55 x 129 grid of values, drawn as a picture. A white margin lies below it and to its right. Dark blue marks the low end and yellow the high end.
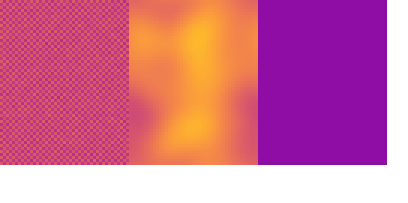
It is made of 1 by 3 panels. Panel 1,1: middling, checkered. Panel 1,2: high, smooth. Panel 1,3: low, flat.
